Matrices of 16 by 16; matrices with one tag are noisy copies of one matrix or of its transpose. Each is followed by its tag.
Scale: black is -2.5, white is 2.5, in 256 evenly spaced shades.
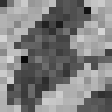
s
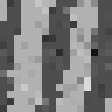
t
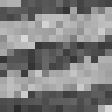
t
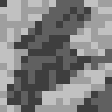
s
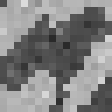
s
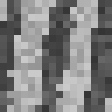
t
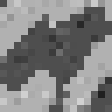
s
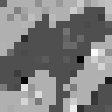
s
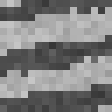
t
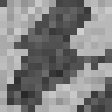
s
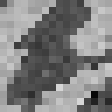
s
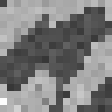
s
